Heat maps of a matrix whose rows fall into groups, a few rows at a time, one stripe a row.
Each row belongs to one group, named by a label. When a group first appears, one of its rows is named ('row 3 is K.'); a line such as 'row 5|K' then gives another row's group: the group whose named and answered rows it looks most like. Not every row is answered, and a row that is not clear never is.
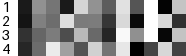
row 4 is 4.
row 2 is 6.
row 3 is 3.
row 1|3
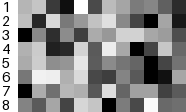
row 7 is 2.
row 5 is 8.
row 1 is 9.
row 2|4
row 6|8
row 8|3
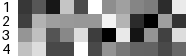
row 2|4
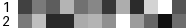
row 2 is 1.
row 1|6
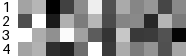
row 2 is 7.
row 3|8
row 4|1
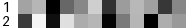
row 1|1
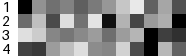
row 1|2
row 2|6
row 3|8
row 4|4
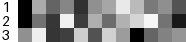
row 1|2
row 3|9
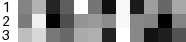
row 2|1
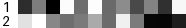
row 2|8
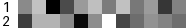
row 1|1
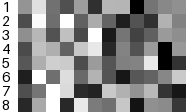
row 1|9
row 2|7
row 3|7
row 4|3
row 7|2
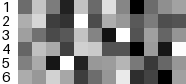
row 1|9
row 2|9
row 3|3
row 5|7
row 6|8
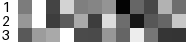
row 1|7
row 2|9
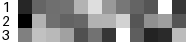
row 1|4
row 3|8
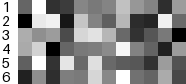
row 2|4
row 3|4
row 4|1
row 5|7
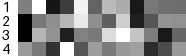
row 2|4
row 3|2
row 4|7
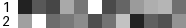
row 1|6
